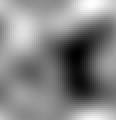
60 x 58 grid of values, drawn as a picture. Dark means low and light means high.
Stripes: none. Grain: smooth. Calmest part: bottom left. Lone odd cells: none. Ninth with the lowest average: centre.
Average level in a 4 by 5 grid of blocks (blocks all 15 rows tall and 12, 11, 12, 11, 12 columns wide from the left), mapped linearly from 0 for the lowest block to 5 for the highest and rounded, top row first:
5 4 4 5 4 | 5 4 2 0 2 | 3 3 2 0 3 | 4 4 3 3 4
